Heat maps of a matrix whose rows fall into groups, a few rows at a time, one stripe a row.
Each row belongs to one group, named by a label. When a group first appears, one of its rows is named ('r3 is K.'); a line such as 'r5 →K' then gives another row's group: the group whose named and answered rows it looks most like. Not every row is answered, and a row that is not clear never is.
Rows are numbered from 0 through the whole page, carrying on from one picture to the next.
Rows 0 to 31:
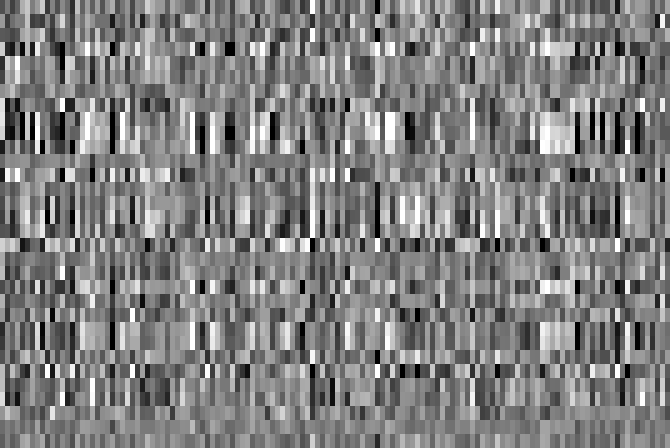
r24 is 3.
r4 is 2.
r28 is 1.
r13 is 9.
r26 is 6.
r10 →3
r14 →9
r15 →9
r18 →1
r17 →6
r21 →1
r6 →6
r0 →9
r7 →1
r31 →9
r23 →3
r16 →9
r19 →1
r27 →1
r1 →1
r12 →2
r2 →9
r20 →3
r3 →3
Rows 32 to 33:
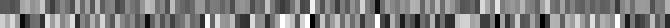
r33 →6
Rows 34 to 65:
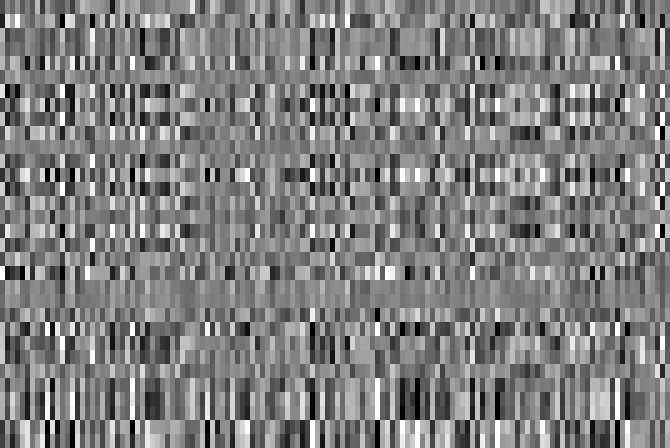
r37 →1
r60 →2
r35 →2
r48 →2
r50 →2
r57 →6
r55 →2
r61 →6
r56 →9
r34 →3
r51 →1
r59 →1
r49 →6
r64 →9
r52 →2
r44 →2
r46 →9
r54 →2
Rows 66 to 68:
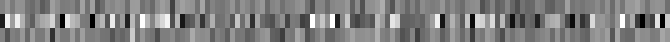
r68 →6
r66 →6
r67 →2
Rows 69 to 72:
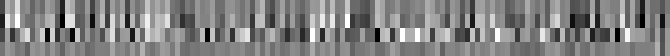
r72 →2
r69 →2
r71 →9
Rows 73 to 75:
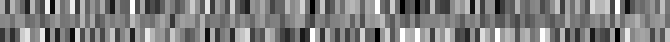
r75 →9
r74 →6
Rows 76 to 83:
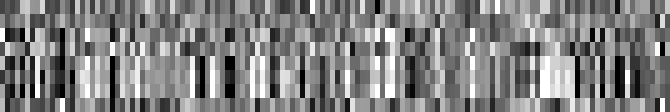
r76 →9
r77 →1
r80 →3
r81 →3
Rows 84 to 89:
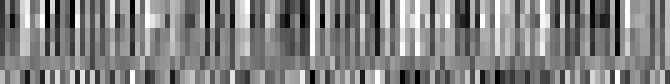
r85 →9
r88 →2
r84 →9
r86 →9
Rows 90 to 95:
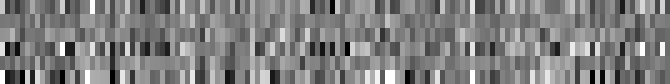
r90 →1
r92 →6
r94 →3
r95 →3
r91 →3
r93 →1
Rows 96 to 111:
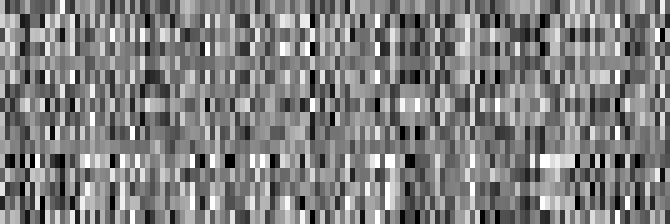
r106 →6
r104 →1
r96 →1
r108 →2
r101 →6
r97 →6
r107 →3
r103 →9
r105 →6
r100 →2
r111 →6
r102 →1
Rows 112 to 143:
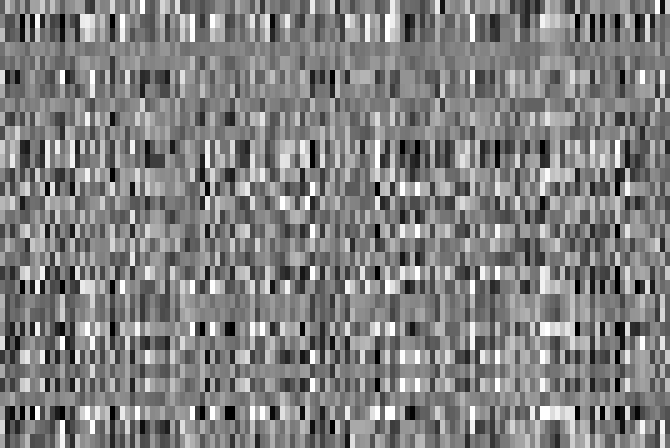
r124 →3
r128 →9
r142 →1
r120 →3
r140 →6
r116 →3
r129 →2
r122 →6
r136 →1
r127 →6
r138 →1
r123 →6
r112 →2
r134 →1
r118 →1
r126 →6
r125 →9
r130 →6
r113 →3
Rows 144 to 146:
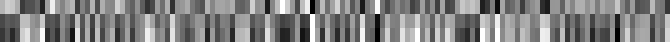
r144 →6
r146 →9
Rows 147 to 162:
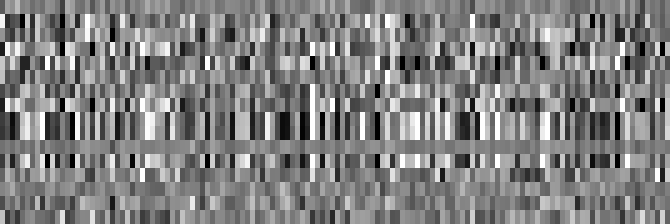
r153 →9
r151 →6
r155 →9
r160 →6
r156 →9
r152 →3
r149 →3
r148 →3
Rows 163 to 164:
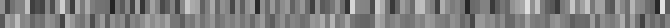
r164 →2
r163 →1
